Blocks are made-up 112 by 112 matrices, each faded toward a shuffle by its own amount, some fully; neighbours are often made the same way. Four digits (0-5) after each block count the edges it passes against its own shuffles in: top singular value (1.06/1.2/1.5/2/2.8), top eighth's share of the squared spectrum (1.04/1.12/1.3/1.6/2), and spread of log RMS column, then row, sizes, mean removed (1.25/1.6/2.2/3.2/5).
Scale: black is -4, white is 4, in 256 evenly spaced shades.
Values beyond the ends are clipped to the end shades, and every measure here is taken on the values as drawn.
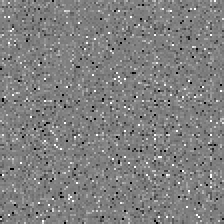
3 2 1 1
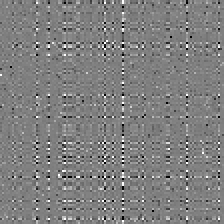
5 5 4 4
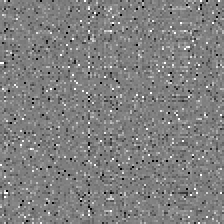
4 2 1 1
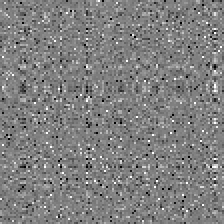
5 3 2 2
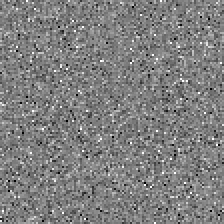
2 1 0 0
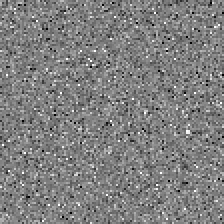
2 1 0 0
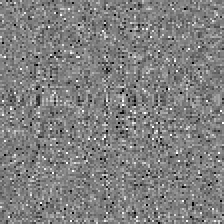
4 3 2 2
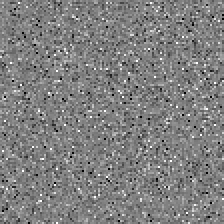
3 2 1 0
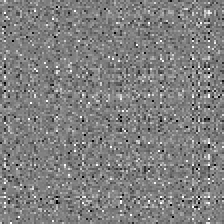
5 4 3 2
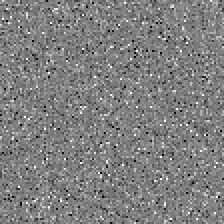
2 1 0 0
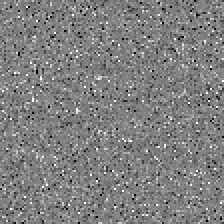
0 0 0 0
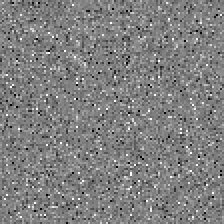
2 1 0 0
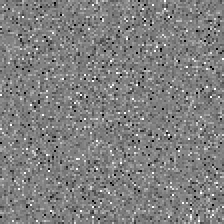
2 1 0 0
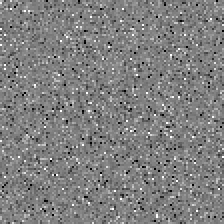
0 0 0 0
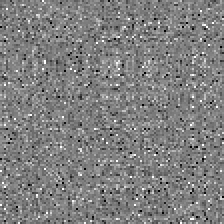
4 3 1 2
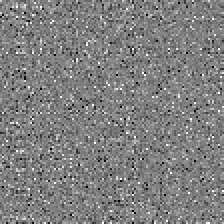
4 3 2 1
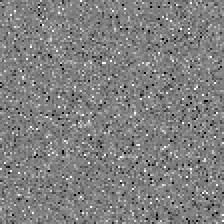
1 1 0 0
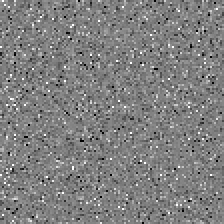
3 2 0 0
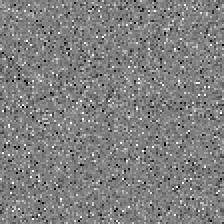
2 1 0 0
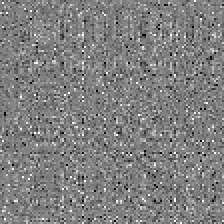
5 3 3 2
